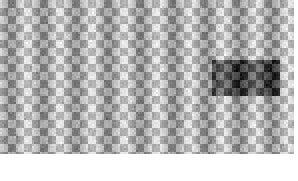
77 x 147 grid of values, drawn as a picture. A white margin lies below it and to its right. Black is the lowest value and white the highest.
Stripes: upright, repeating 9 times. Odd patch: lower, in the middle right. Ninth with the lowest average: middle right. Slope: none.
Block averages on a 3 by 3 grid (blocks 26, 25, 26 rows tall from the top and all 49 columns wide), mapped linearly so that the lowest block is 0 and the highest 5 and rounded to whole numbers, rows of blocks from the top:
555
550
555
